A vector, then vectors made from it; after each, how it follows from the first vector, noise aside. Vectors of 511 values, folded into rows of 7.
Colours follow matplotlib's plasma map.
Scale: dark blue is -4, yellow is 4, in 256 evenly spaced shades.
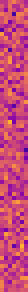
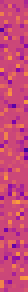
partly zeroed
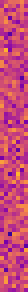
wrapped around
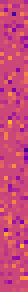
partly zeroed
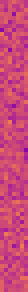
shrunk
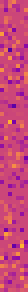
partly zeroed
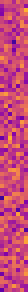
wrapped around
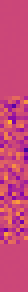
partly zeroed
